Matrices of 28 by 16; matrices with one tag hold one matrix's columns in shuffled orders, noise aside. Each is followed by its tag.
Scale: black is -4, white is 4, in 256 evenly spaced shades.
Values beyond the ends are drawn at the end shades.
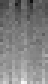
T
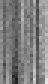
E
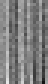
E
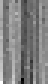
E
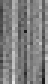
E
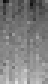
T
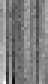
E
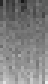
T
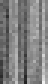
E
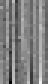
E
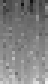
T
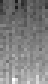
T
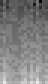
T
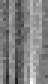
E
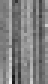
E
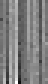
E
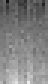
T
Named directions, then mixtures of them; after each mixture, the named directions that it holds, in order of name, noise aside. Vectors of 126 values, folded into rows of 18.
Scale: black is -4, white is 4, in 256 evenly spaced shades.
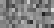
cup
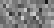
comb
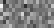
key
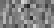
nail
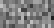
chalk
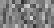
nail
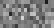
comb, nail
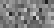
comb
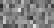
key, nail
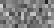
comb, key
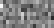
chalk, key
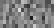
nail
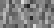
nail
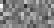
key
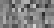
cup, nail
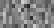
nail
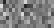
key, nail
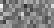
key
